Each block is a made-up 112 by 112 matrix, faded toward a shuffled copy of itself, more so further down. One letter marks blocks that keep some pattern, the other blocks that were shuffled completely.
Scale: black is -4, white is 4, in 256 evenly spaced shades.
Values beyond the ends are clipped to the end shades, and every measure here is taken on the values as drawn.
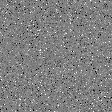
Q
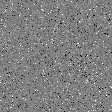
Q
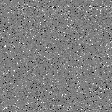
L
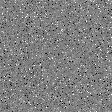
Q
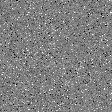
Q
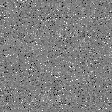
L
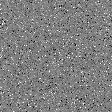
Q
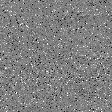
L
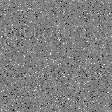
L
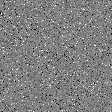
Q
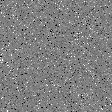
Q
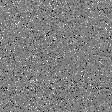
L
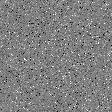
Q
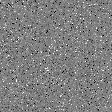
Q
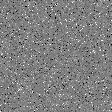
Q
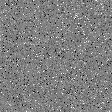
Q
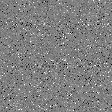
L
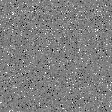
L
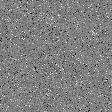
Q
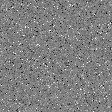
Q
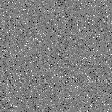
L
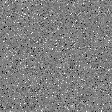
L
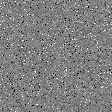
Q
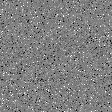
Q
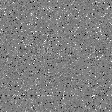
L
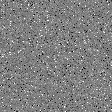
Q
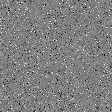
Q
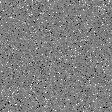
Q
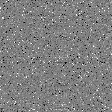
L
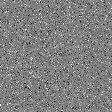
Q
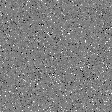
Q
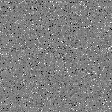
L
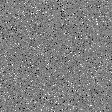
Q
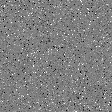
Q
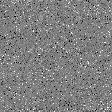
L
